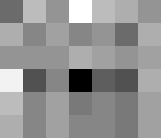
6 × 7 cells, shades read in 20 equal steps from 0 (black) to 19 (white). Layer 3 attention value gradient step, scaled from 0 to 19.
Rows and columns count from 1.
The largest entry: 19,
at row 1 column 4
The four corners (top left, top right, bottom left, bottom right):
8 11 13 12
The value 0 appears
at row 4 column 4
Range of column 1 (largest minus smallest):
10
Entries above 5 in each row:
7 7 7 6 7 7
